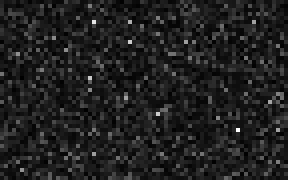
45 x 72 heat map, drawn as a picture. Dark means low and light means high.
Slope: none. Grain: fine. Histogram: skewed, a long tail of high values. Seam: none. Mirror symmetry: none. Average level on the scale: 10%.
